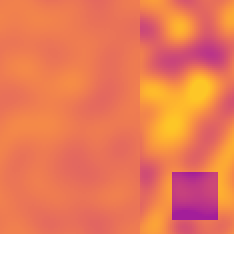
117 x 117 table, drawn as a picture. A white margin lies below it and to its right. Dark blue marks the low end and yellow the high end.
Ninth with the highest average: middle right. Seam: vertical, 60% of the way across, the left part calmer. Roughest part: bottom right. Odd patch: lower, in the bottom right.
